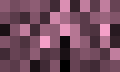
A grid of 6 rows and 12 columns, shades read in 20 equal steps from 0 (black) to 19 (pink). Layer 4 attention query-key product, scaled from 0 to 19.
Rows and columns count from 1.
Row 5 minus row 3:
3 -2 -8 6 -6 -4 -16 -6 3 3 -13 12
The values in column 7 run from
0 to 18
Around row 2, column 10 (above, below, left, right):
7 6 7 12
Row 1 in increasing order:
4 5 7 8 9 9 10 11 11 15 15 17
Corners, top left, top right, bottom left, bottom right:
11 8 8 9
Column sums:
45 49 53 49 56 60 51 57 56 43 74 49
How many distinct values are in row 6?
8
